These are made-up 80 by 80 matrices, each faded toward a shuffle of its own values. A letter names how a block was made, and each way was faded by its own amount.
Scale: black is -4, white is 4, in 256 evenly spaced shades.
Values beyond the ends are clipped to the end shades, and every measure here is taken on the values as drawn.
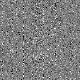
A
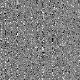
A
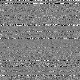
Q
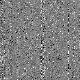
A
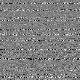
Q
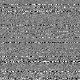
Q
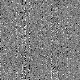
A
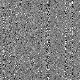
A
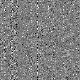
A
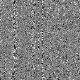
A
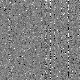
A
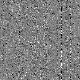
A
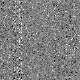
A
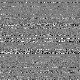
Q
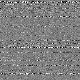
Q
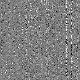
A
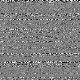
Q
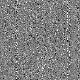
A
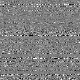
Q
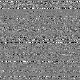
Q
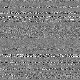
Q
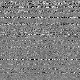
Q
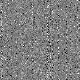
A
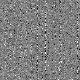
A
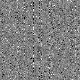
A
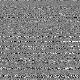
Q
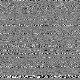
Q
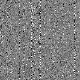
A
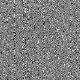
A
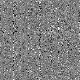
A
